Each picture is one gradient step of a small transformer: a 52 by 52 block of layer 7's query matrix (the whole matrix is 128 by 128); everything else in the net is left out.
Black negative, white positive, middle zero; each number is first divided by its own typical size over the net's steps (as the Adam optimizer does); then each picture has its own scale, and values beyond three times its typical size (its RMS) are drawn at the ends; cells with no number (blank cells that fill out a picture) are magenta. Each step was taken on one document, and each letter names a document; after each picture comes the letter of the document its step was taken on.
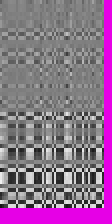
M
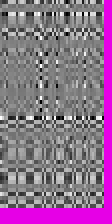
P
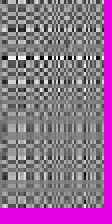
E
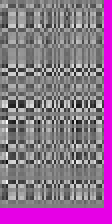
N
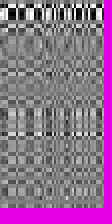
N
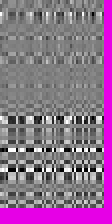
P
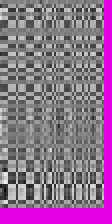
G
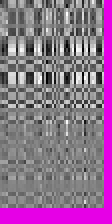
P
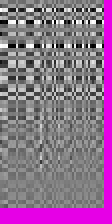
G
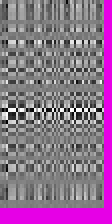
N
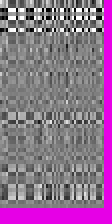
N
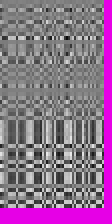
M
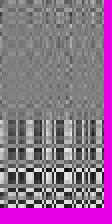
M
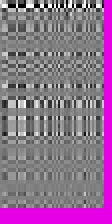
E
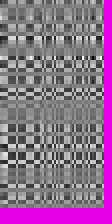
G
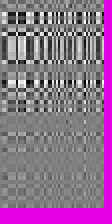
E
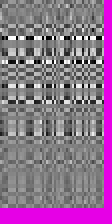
P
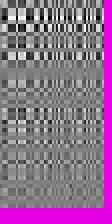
E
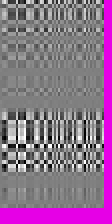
E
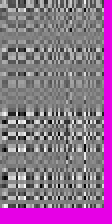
E
